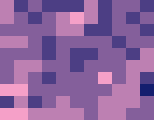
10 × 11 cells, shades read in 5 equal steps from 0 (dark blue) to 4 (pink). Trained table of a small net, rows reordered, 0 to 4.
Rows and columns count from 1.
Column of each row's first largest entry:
1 6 5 1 11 2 8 1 2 1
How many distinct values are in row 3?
3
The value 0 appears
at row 8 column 11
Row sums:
18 24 21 22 19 25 24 26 25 32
